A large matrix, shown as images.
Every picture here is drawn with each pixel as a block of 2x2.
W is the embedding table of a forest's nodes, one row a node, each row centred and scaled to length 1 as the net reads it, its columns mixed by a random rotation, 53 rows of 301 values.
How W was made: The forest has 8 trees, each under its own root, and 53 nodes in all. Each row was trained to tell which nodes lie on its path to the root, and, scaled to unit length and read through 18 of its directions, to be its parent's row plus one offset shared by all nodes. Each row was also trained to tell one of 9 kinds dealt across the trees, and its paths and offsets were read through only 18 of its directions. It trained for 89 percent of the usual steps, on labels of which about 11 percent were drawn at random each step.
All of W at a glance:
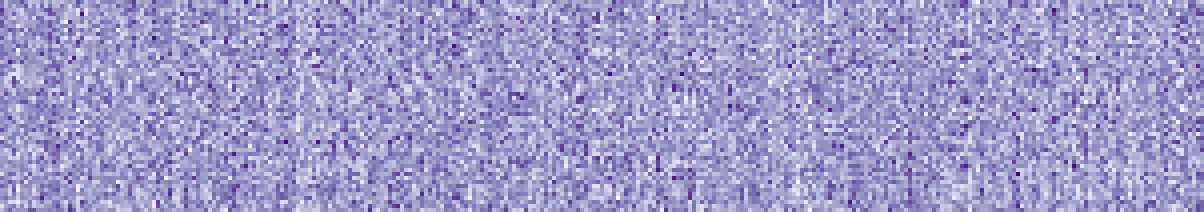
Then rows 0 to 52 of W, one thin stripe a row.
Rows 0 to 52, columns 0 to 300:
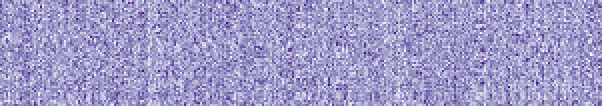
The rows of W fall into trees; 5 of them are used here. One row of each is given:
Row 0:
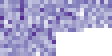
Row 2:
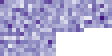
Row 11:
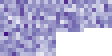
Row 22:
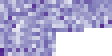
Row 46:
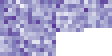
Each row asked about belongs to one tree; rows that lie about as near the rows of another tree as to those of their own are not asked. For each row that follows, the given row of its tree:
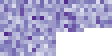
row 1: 11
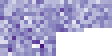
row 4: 0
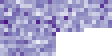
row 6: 2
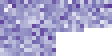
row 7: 0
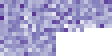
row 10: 0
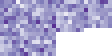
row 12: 46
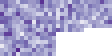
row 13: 22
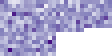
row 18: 2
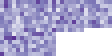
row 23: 22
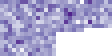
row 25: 22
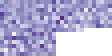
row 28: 0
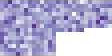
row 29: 2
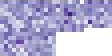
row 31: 22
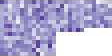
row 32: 11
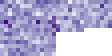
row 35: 2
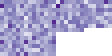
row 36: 46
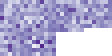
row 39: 0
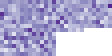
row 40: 0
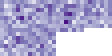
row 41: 0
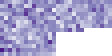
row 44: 2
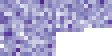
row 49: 22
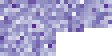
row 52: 11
